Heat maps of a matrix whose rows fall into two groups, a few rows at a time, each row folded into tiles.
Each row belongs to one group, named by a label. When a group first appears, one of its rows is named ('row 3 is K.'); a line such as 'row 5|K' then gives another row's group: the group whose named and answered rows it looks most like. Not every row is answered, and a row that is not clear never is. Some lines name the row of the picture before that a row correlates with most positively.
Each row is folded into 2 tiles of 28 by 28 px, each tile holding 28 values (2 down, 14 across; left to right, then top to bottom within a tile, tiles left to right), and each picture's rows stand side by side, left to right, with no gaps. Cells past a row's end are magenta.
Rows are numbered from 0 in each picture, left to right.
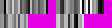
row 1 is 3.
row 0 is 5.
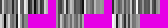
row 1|3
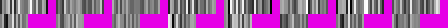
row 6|5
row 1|5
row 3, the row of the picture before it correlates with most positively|2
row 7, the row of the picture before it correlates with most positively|0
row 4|5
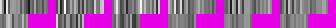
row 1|3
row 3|5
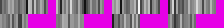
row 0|3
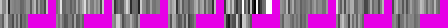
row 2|3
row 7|5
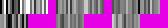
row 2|3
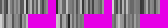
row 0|3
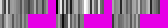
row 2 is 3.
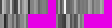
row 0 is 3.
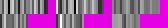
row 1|3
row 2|3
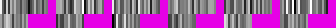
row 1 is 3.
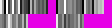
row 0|5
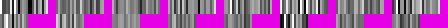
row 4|5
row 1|3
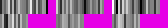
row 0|5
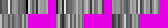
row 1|5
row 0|3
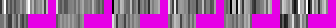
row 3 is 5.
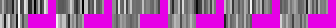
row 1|3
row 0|3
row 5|3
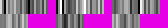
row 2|3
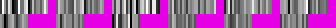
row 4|5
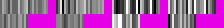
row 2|3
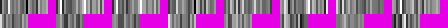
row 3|3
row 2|5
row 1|5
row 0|3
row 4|5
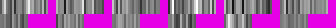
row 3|5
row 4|3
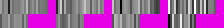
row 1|5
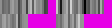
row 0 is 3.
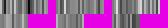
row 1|3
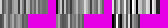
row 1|5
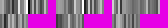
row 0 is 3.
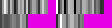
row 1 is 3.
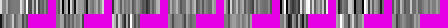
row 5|5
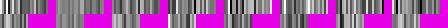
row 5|5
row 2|3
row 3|3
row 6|5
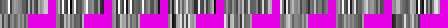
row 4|3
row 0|3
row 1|5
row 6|5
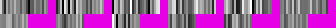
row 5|5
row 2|3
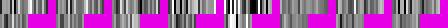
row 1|5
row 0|5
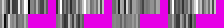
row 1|5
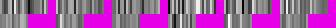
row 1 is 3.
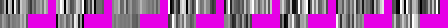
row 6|3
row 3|3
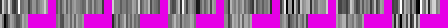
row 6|3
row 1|5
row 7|3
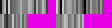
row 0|5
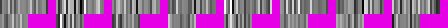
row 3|3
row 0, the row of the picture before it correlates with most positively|0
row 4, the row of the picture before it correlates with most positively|1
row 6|3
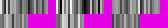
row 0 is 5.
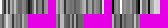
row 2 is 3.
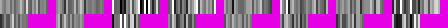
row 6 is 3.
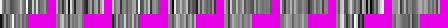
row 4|5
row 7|5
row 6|3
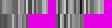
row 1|3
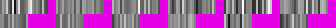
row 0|5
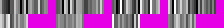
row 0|3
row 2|3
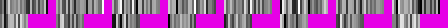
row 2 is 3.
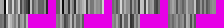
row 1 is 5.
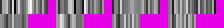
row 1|3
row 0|5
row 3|5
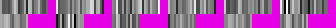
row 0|3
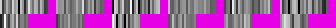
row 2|3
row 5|3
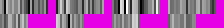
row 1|3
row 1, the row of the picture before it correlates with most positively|2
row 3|3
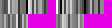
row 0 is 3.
